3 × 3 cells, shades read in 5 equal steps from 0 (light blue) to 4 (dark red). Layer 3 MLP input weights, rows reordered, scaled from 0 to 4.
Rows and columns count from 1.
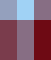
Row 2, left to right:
3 2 4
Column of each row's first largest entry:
3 3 3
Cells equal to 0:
1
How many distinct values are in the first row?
3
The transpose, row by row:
1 3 3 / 0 2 2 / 2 4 4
